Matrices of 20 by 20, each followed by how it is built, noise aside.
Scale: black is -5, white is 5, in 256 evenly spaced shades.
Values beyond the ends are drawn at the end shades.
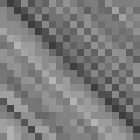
Toeplitz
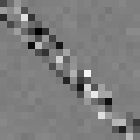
banded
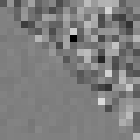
upper triangular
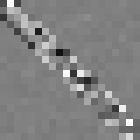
banded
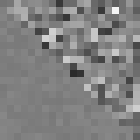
upper triangular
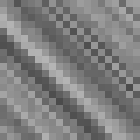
Toeplitz
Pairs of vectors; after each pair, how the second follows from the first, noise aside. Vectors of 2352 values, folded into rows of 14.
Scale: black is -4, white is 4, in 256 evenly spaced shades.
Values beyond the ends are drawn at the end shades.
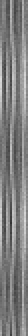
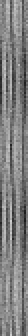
negated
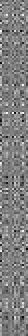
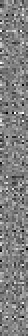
sign-scrambled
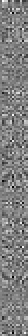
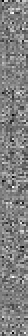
sign-scrambled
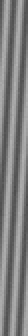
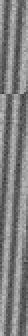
wrapped around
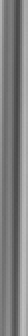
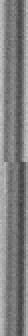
wrapped around
